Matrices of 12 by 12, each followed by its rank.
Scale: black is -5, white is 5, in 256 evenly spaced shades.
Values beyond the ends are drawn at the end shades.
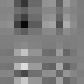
one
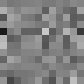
two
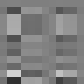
one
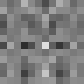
two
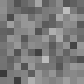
full rank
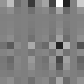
one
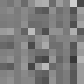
two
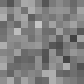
full rank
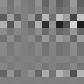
one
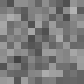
full rank
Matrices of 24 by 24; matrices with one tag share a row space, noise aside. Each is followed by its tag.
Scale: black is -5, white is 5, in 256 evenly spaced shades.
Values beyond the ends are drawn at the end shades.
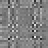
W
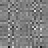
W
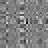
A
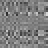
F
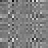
W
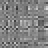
F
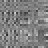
F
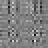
W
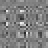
A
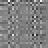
W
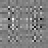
W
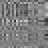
F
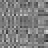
F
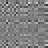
F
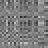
F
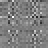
W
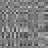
F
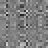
A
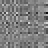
F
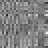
F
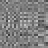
F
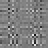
W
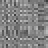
F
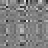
A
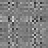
W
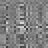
A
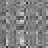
A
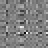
A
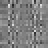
W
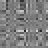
A
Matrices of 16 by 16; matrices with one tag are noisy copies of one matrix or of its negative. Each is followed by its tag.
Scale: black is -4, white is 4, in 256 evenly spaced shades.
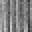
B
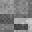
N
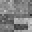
N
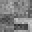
N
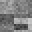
N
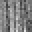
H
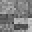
N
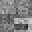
N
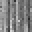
B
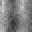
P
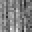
H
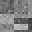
N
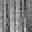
H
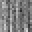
B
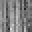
H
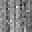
H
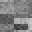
N
